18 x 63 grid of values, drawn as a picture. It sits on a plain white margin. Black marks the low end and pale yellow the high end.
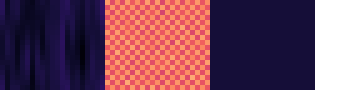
The table splits into one row of 3 panels. Panel 1,1: very low, streaked downward, faint in contrast. Panel 1,2: high, checkered. Panel 1,3: very low, flat.
